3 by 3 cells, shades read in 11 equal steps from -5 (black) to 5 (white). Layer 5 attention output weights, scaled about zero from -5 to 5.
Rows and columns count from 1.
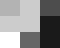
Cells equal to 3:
3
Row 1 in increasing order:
-2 2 3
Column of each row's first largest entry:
2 1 1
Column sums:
10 5 -10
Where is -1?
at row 3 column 2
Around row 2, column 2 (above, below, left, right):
3 -1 3 -4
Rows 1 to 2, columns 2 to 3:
3 -2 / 3 -4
